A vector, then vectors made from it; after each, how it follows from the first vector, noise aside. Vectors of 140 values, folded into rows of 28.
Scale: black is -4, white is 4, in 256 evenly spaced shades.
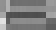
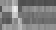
wrapped around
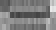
reversed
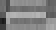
negated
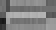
negated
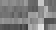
wrapped around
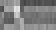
wrapped around
